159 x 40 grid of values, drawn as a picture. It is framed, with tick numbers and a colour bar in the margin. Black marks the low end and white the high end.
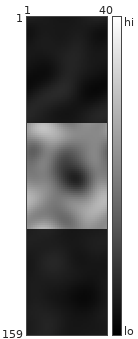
It is made of 3 by 1 panels. Panel 1,1: very low, smooth, faint in contrast. Panel 2,1: middling, smooth, strong in contrast. Panel 3,1: very low, smooth, faint in contrast.
